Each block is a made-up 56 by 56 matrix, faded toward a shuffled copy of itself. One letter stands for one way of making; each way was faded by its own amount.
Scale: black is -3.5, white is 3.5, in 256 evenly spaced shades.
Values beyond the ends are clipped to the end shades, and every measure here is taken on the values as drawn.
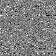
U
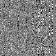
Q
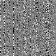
Q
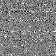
U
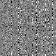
Q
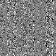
Q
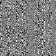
Q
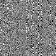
Q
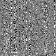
Q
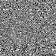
U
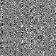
Q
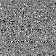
U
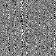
Q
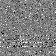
U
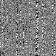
Q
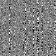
Q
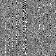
Q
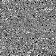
U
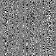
Q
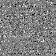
U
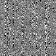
Q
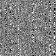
Q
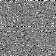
U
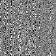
Q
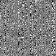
Q
